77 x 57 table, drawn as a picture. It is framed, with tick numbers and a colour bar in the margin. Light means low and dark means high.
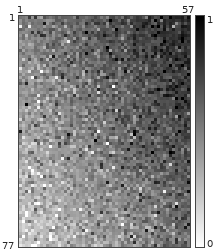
Histogram: bell-shaped. Mirror symmetry: none. Slope: up to the top right. Ninth with the lowest average: bottom left. Ninth with the highest average: top right.
